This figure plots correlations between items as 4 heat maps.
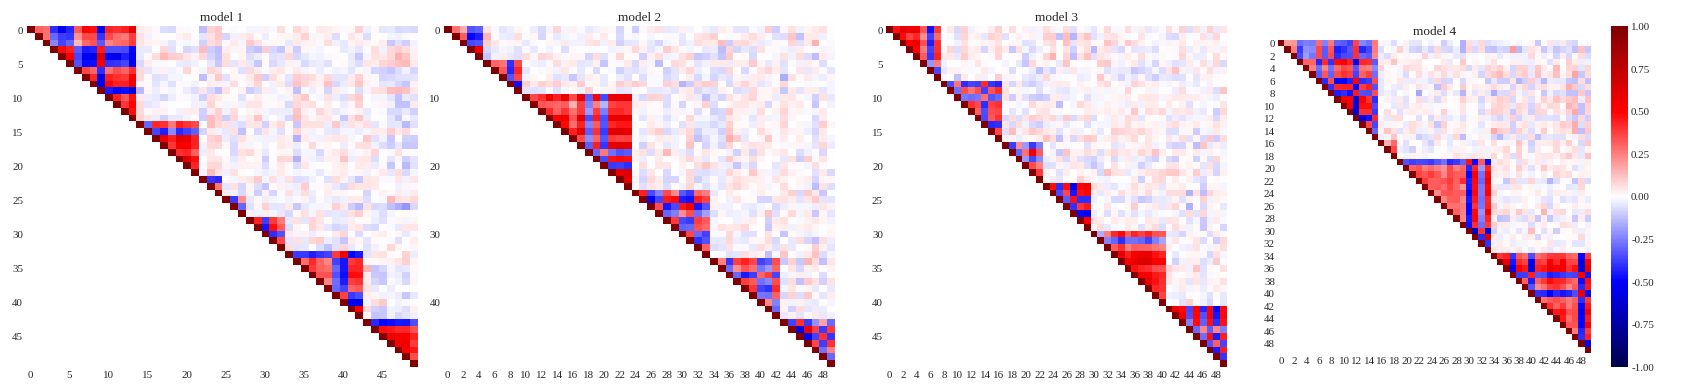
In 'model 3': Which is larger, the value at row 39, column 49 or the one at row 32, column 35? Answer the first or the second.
the second
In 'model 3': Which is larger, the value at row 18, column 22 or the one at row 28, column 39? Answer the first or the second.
the first
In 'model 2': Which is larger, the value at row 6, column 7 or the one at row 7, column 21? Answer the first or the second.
the first
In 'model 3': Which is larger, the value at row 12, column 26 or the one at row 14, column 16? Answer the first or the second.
the first
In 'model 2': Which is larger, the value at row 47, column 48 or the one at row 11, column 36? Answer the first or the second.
the second
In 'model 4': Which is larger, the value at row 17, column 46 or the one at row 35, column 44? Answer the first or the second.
the second
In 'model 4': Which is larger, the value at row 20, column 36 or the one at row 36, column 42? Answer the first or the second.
the second
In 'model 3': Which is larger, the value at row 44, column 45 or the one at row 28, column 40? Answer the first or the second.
the second
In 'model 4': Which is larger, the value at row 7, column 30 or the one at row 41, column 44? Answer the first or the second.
the second
